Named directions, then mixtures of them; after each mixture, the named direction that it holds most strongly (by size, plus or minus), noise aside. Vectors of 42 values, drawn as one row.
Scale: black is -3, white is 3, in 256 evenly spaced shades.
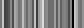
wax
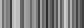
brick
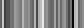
wax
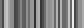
wax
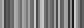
wax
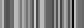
wax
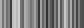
brick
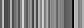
wax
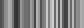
brick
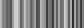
brick
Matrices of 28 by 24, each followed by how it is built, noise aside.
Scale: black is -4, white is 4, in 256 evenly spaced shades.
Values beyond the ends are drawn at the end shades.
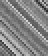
Toeplitz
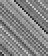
Toeplitz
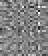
low rank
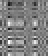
low rank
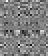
low rank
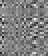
low rank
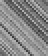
Toeplitz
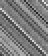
Toeplitz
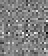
low rank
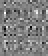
low rank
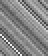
Toeplitz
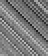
Toeplitz
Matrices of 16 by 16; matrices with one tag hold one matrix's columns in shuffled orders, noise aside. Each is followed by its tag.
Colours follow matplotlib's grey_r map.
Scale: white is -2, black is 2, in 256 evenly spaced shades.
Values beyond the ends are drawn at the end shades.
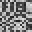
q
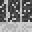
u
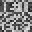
q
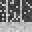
u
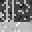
u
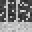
u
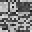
q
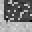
u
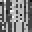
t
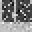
u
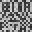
q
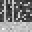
u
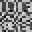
q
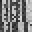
t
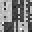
t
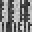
t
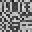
q
